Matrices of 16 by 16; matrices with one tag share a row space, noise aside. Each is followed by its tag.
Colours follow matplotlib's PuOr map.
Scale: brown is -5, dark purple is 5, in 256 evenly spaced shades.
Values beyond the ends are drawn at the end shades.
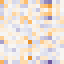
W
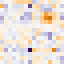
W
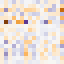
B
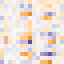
W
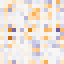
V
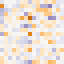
W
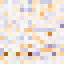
W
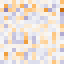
B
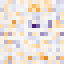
V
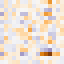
W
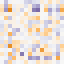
V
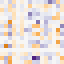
V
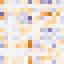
W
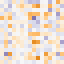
V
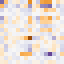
W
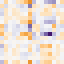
W
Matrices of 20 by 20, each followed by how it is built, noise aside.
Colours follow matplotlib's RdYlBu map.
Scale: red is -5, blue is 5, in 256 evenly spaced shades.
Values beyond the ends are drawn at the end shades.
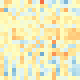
low rank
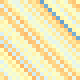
Toeplitz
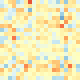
low rank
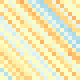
Toeplitz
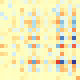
low rank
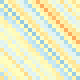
Toeplitz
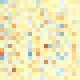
low rank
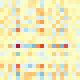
low rank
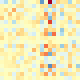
low rank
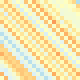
Toeplitz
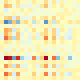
low rank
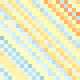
Toeplitz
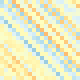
Toeplitz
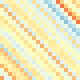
Toeplitz
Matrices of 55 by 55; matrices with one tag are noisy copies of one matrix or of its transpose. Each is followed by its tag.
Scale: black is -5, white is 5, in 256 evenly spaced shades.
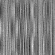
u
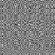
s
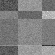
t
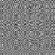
s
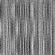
u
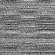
u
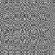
s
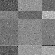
t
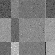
t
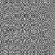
s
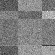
t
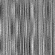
u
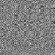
s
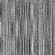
u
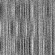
u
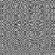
s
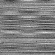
u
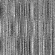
u
